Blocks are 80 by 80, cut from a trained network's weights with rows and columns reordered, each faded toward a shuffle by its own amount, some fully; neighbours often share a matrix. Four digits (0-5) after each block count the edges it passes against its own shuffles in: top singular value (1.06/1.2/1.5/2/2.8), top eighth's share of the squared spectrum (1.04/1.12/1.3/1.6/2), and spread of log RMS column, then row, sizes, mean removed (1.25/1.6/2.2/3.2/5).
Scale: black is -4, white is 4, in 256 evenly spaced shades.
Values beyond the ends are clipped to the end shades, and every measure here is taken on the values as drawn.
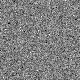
1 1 0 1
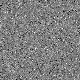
1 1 0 0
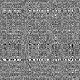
4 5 2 3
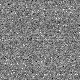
2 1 0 0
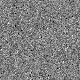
1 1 0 0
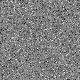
1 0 0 0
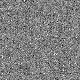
2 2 0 1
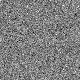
0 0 0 0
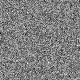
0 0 0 0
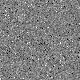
0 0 0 0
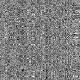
3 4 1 3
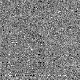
3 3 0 2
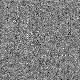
1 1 0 0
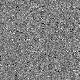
2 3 1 2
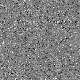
2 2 0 1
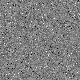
0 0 0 0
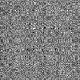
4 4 1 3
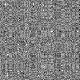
4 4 1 2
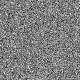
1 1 0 0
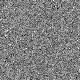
0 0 0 0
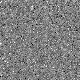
2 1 0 0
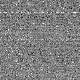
3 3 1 1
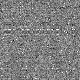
3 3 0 1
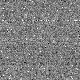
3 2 0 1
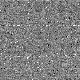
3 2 0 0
